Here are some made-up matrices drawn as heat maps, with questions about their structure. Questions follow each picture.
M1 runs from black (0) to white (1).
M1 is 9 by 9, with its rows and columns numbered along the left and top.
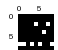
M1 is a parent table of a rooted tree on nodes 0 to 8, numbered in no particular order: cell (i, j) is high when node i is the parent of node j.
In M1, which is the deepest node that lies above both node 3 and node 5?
7
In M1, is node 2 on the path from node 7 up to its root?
yes
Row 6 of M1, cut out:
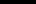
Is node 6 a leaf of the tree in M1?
yes
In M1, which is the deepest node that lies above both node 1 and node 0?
7
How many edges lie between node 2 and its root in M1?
0
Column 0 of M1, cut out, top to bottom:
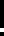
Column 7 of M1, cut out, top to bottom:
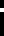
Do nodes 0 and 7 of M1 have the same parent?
no
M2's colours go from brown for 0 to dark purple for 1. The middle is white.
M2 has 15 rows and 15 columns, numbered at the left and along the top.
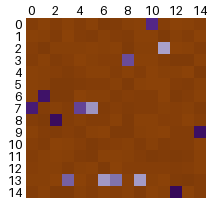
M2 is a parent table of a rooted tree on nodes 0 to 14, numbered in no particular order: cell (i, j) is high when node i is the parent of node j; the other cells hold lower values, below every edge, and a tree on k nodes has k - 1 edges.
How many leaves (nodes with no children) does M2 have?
6
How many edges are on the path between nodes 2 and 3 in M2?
2
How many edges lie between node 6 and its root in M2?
1
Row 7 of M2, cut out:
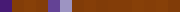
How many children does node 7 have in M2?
3
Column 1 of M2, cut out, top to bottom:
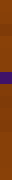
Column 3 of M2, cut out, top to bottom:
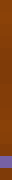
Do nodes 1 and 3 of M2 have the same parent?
no
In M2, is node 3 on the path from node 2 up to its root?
yes
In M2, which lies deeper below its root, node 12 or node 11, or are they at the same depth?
node 11
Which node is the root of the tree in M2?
13
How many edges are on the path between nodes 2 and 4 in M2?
5
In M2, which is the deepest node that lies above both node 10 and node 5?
7
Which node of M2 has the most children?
13
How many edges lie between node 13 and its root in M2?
0
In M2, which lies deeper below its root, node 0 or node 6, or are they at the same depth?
node 0
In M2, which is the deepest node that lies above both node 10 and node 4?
7
